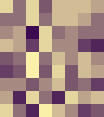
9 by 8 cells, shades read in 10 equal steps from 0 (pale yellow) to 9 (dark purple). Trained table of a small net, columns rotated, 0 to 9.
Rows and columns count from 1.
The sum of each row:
22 28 36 36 28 31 38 31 33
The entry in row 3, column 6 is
4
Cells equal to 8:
4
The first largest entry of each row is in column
4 1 3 8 1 1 8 2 3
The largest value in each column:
7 8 9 6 8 6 7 8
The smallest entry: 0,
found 3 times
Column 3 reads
1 1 9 7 0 0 6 1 8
